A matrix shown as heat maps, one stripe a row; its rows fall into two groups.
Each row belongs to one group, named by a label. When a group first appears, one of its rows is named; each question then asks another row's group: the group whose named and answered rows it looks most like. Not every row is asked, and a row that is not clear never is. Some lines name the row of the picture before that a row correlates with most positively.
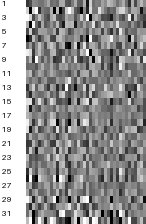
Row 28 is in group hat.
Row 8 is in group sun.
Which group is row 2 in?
hat
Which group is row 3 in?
sun
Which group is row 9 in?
hat
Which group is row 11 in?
sun
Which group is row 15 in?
sun
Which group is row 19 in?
hat
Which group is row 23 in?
hat
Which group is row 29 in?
sun
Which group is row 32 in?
sun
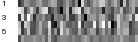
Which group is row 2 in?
sun
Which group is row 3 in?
hat
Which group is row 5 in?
hat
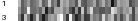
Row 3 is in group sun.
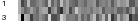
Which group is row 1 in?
hat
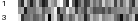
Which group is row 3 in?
sun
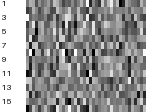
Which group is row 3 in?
sun
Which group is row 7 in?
hat
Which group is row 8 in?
hat
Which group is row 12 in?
sun
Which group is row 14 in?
hat
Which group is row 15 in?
sun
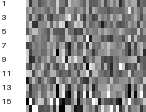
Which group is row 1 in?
hat
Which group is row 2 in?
sun
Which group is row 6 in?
sun
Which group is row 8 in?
sun
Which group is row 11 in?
sun
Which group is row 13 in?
sun
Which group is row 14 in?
sun
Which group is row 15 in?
sun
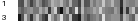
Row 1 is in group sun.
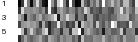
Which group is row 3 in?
hat
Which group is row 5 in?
sun
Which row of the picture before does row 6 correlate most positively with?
3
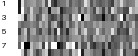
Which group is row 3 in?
sun
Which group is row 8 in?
sun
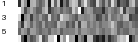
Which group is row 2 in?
sun
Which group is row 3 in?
hat
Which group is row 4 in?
hat
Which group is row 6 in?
hat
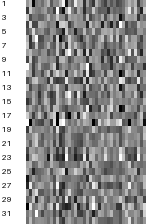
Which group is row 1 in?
hat
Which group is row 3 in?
hat
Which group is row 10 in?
sun
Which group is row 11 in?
hat
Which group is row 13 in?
hat
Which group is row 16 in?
hat
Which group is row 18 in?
sun
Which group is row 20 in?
hat
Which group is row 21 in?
hat
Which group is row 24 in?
sun
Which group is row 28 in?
hat
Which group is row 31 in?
hat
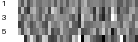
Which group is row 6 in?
sun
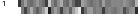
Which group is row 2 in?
sun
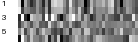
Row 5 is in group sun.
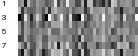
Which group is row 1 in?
hat
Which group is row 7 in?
hat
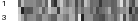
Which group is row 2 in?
hat
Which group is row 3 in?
sun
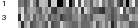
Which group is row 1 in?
sun
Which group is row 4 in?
hat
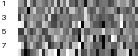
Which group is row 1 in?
hat
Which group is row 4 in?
sun
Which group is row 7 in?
sun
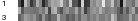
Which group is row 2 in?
sun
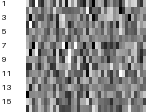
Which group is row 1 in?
hat
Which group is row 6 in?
sun
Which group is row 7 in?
hat
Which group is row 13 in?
hat
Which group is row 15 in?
sun
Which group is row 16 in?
sun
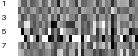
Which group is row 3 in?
hat
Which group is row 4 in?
hat
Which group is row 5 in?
hat
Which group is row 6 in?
sun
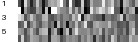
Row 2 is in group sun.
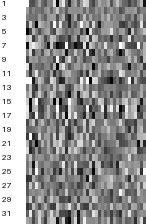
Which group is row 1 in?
sun
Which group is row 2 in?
hat
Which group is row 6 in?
sun
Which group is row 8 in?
hat
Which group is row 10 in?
sun
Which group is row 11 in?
hat
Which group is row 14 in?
sun
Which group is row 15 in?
hat
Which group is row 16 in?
hat
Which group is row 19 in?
sun
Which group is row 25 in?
hat
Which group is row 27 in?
hat
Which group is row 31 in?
sun
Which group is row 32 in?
sun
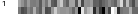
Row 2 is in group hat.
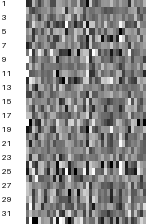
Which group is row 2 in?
hat
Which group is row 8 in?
sun
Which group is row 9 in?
sun
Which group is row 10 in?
hat
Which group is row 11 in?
sun
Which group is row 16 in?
hat
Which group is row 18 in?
hat
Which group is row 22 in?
sun
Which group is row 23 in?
hat
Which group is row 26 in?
hat
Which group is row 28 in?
sun
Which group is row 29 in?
sun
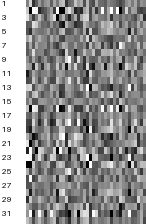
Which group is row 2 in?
hat
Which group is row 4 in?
hat
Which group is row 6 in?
sun
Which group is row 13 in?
sun
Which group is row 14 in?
hat
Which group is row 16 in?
hat
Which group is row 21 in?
hat
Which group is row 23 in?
sun
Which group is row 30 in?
hat
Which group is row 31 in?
sun
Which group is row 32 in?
sun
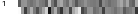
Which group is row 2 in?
sun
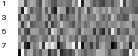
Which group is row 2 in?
hat
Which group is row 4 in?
hat
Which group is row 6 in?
hat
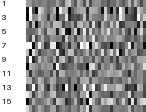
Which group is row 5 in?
sun
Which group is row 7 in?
sun
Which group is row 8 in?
hat
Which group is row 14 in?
sun
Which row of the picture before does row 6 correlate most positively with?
2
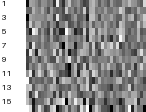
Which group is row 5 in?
hat
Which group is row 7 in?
hat
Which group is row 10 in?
sun
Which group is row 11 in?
sun
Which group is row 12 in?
sun
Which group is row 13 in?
sun
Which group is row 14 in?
hat
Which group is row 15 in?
hat
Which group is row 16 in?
sun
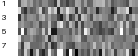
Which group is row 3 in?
sun
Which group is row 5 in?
sun
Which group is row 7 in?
hat
